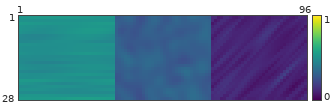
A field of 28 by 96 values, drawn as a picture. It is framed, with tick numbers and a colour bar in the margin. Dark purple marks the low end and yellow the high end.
The table splits into one row of 3 panels. Panel 1,1: middling, streaked across, faint in contrast. Panel 1,2: low, blotchy, faint in contrast. Panel 1,3: very low, slanting up to the right, faint in contrast.
